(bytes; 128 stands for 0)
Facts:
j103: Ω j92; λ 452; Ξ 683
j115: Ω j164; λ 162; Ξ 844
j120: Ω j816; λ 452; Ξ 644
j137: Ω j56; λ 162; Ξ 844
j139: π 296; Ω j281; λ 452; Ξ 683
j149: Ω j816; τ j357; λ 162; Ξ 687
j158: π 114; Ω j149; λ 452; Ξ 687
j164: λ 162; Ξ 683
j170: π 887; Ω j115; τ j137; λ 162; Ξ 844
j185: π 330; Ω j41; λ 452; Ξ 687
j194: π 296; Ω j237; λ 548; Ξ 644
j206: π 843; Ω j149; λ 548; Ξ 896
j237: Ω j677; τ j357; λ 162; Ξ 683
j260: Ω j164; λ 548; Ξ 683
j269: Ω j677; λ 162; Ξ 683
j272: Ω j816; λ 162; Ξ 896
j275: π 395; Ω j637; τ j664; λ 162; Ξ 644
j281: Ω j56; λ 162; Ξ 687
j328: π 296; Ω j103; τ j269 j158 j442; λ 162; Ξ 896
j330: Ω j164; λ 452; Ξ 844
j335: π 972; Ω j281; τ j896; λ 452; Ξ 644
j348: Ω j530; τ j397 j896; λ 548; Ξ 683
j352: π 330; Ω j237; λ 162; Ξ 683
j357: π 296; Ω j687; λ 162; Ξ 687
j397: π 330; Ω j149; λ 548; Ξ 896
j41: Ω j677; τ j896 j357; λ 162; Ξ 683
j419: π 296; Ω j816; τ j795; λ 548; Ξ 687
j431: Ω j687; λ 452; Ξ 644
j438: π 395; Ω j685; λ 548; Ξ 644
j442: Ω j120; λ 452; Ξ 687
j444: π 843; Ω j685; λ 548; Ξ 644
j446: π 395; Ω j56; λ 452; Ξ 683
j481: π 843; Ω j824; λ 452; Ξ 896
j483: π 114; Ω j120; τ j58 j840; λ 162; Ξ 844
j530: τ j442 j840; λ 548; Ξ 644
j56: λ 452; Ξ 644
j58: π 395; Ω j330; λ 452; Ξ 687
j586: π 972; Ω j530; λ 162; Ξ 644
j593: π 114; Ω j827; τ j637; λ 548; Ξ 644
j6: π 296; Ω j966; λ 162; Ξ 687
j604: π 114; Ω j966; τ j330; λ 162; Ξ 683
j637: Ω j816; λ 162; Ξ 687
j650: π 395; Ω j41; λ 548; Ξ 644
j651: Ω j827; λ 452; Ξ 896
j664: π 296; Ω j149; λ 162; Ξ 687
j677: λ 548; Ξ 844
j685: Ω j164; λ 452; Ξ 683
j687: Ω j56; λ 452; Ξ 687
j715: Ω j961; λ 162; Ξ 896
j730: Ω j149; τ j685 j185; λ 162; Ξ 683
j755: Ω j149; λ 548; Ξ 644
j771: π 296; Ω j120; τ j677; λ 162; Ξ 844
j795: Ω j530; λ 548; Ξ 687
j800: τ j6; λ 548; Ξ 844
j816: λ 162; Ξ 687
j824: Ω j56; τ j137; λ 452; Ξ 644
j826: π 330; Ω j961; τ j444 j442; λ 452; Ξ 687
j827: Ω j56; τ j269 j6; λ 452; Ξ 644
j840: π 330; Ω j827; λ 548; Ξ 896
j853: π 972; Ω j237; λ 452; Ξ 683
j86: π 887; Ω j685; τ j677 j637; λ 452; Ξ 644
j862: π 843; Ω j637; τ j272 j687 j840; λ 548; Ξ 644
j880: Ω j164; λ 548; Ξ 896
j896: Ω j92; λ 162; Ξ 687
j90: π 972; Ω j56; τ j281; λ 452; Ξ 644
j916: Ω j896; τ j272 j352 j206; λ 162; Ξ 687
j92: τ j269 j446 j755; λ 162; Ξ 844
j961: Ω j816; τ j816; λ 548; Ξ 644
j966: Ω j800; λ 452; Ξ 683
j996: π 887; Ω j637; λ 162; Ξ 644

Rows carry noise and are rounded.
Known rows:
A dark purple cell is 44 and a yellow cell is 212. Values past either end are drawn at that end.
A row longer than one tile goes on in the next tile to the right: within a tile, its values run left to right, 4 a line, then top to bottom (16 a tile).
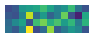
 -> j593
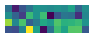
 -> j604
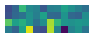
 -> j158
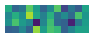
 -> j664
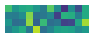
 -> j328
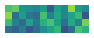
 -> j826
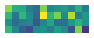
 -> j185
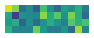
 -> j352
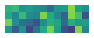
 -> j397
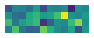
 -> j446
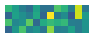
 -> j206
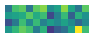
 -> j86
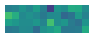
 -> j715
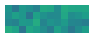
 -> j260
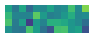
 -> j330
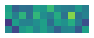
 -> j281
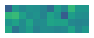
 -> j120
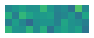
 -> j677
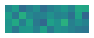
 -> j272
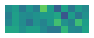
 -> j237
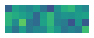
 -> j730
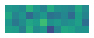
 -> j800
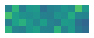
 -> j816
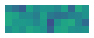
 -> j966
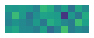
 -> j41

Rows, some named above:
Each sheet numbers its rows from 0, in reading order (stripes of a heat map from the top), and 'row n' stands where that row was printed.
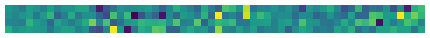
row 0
j103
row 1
j604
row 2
j206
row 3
j715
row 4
j58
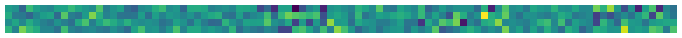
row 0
j916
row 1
j961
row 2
j896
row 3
j275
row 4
j685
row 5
j438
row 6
j827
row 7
j853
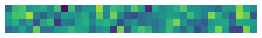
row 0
j771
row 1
j419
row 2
j397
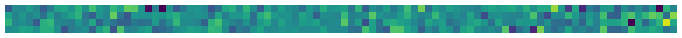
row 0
j755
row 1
j357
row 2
j755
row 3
j120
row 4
j330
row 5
j149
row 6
j139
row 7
j650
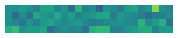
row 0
j269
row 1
j348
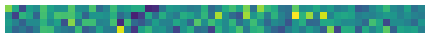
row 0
j840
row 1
j6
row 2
j862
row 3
j185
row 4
j824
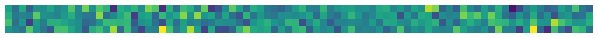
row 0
j330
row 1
j170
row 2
j996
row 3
j137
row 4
j41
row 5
j352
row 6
j483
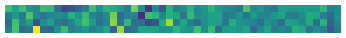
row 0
j194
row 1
j328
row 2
j677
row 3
j651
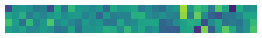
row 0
j442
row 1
j687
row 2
j419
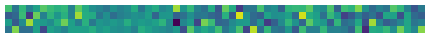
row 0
j444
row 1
j530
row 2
j90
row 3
j481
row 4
j335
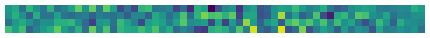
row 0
j795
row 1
j586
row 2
j275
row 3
j593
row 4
j637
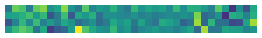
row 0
j86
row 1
j92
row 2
j328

